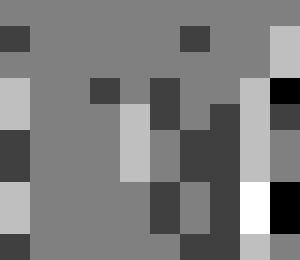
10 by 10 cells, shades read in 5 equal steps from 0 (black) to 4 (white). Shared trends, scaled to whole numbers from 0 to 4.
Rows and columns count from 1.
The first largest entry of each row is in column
1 10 10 1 1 5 5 9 9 9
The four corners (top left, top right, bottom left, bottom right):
2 2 1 2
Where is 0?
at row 4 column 10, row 8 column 10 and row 9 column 10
